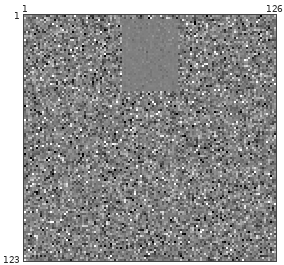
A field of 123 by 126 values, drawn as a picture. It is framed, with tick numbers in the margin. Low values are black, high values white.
Grain: fine. Odd rows or columns: none. Odd patch: calmer, in the top middle. Average level on the scale: 50%. Mirror symmetry: none. Calmest part: top middle. Stripes: none.
